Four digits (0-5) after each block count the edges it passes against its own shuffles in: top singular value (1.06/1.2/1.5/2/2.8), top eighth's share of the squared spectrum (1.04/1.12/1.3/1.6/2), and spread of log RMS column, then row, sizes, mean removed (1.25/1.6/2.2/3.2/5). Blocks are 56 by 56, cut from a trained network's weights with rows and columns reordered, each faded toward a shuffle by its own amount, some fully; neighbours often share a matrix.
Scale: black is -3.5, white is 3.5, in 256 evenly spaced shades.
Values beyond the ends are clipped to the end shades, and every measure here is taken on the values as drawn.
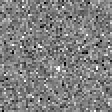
0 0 0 0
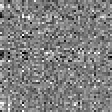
3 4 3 3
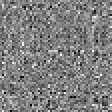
3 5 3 2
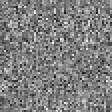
3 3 1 2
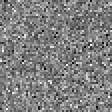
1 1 0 0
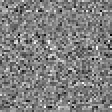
3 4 0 3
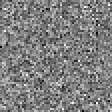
2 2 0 0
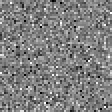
0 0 0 0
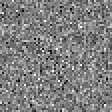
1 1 0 0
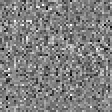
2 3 2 2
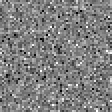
0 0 0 0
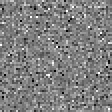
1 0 0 0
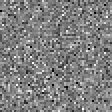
0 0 0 0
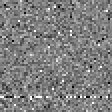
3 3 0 1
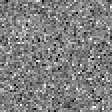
0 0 0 0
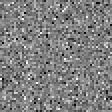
0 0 0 0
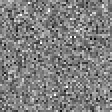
0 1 0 0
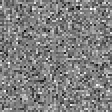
1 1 0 0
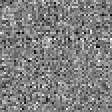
3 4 1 3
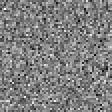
1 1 0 0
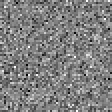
2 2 0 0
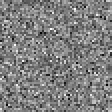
0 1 0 0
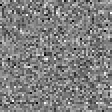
2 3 0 2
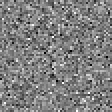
1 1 0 0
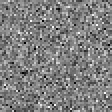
2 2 0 0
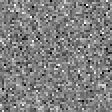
0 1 0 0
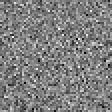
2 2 0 1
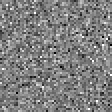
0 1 0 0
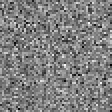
2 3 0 1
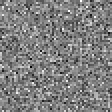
1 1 0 0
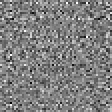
3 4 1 3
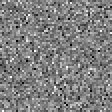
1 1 0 0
